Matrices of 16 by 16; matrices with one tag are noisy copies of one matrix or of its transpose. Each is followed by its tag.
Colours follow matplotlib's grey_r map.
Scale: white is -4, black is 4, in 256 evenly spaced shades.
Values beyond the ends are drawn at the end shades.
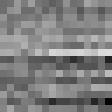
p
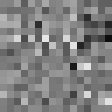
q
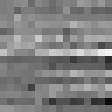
p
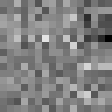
q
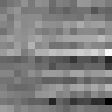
p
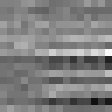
p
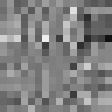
q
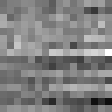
p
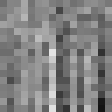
p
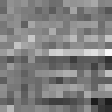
p
